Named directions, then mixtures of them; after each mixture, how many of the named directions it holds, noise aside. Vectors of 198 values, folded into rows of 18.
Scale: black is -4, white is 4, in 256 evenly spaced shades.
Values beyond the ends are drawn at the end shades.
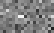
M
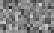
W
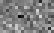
two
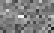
one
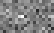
one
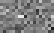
one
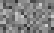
two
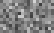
two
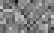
two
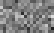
two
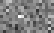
two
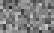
one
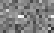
one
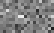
one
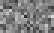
two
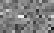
one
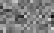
two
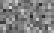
one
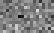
two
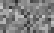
two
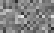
two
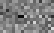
one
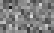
one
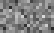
two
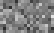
two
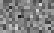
two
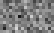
two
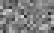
two
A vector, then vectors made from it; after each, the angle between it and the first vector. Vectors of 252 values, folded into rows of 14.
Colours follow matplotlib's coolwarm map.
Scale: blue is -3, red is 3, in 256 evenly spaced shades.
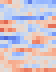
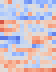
nearly parallel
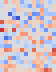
partly aligned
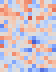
partly opposed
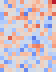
partly opposed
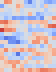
nearly parallel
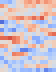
nearly opposite
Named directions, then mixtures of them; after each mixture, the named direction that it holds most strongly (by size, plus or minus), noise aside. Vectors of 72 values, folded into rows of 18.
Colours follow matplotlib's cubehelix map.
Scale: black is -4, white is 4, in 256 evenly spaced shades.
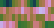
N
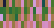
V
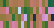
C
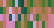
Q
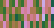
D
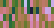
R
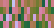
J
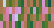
V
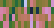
R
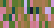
R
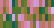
J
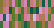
J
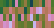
Q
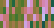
D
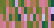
D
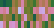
C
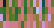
V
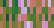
Q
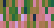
C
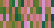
D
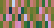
J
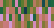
Q
